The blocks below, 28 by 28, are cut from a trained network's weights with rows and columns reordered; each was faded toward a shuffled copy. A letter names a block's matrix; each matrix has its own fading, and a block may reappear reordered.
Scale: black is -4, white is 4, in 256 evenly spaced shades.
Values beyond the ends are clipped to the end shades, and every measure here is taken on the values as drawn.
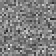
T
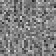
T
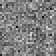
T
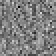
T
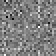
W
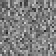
T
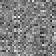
W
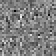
W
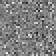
W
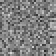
T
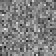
T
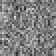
T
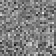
T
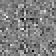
W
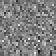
W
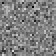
W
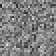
T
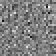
W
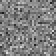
T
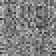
T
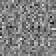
T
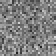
T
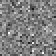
W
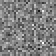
T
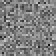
T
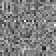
T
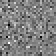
W
